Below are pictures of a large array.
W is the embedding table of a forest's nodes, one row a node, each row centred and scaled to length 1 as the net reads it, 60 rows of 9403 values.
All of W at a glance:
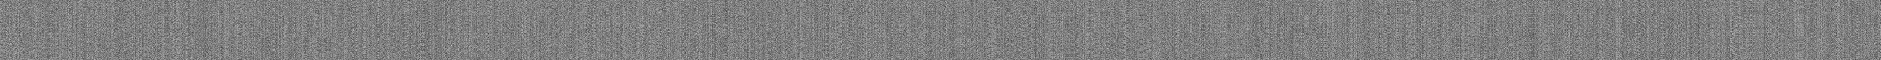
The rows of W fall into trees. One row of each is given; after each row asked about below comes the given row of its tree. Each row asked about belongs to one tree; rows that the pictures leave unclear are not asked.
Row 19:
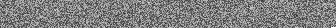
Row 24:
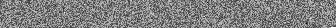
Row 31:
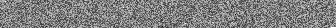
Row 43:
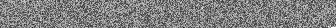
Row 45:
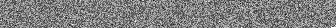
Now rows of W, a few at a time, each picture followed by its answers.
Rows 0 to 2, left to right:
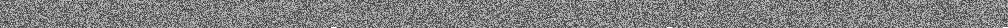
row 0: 19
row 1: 31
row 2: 24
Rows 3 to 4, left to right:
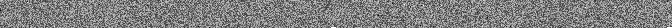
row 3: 31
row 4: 19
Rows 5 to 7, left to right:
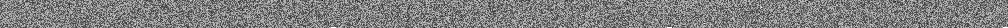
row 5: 31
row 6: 24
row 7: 43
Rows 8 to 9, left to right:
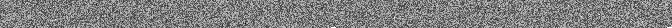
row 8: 31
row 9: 45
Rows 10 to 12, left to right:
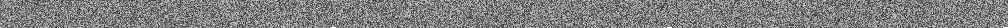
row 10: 31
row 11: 31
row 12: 43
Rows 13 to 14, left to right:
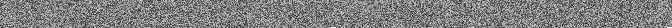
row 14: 43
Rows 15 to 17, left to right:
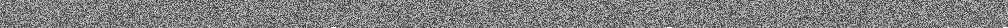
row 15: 19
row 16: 24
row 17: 31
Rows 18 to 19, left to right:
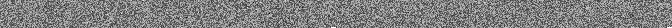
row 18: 24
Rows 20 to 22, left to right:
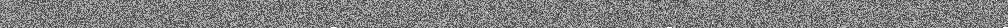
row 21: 24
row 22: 19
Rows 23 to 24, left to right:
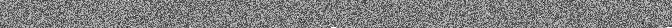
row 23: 31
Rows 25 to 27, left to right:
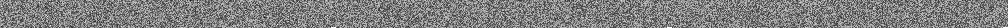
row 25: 24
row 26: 24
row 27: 43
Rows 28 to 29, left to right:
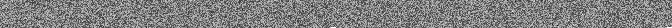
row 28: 31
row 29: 24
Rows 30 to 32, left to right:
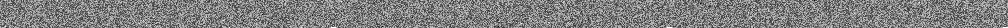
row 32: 24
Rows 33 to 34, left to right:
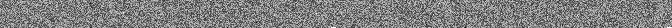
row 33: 43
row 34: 43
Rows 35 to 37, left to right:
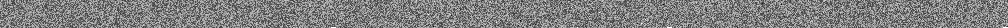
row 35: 24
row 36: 45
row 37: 43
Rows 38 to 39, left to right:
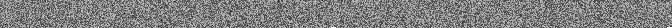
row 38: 31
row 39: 19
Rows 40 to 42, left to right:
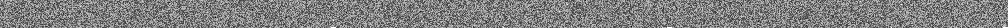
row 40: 31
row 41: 24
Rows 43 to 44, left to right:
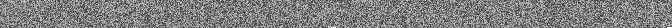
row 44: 19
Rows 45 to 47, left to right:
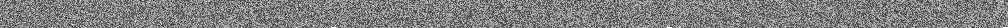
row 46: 31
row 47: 43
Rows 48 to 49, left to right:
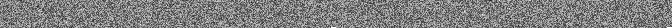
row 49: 31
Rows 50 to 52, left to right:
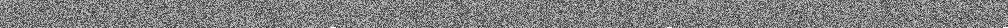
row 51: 43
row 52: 19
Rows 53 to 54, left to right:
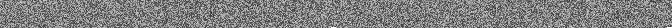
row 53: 43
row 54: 24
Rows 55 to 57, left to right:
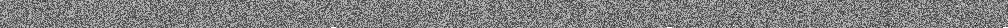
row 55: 31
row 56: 24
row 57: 19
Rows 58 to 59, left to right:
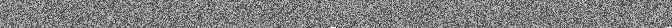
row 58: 24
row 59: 43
